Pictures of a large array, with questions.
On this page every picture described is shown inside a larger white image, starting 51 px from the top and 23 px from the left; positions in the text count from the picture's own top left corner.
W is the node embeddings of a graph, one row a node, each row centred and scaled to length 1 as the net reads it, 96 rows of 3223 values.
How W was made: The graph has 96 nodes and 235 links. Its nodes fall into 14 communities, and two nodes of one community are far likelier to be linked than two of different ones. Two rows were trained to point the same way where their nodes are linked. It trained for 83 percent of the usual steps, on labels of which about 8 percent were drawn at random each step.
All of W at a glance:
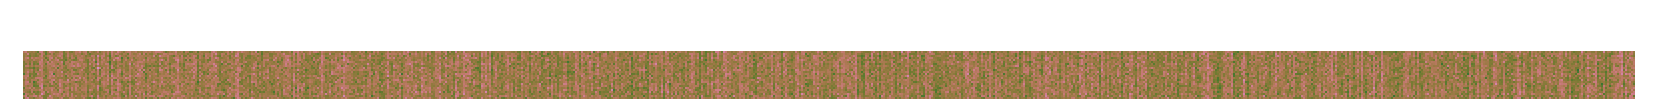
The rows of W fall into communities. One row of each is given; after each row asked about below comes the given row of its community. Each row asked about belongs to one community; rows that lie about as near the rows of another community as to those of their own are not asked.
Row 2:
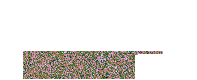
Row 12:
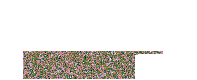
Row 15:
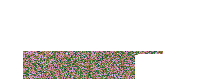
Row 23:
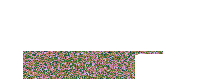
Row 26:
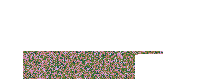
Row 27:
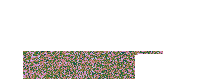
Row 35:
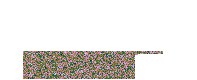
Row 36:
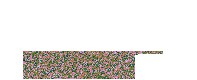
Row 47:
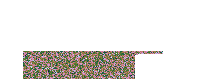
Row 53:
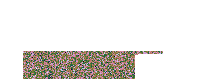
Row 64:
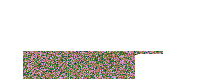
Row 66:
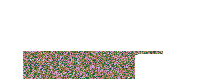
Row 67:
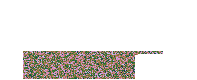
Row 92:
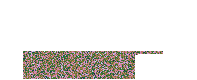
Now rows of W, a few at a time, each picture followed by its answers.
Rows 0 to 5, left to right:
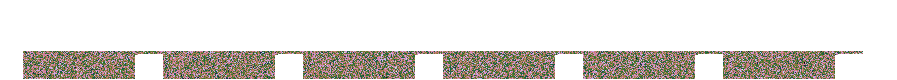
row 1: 47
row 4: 15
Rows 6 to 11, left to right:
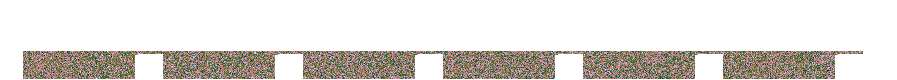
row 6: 2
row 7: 36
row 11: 64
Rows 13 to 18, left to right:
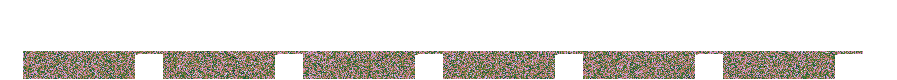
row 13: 92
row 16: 27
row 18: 2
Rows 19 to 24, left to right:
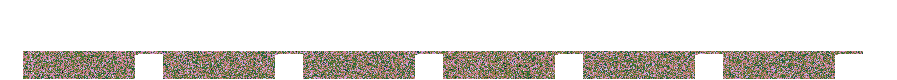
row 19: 12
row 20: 35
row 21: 27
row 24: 26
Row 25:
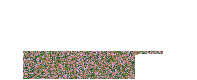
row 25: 92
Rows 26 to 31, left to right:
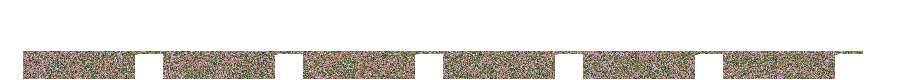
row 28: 26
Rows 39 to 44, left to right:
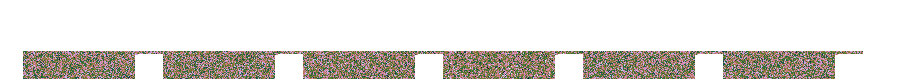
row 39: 35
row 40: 64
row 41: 67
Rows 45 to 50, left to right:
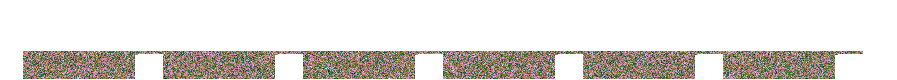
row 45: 23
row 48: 26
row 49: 27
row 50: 15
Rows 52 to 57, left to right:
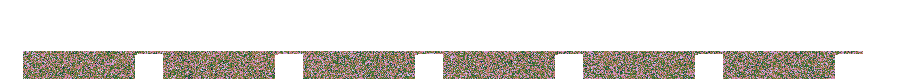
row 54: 12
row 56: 47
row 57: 66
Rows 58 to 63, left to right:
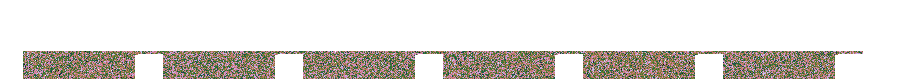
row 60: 92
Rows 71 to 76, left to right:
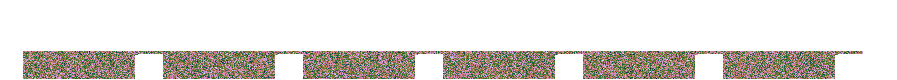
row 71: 66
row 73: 35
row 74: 2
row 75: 35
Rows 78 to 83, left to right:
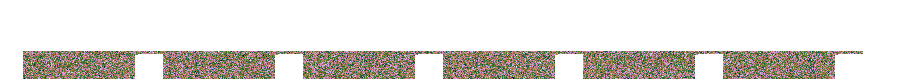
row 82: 12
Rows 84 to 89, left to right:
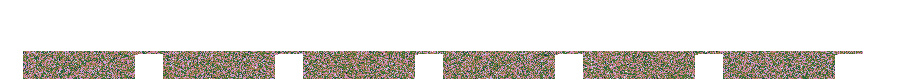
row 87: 15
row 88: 47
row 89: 2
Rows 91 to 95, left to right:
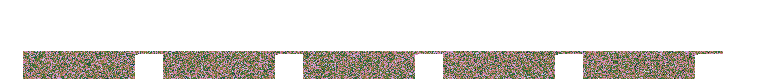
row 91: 66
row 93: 53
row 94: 15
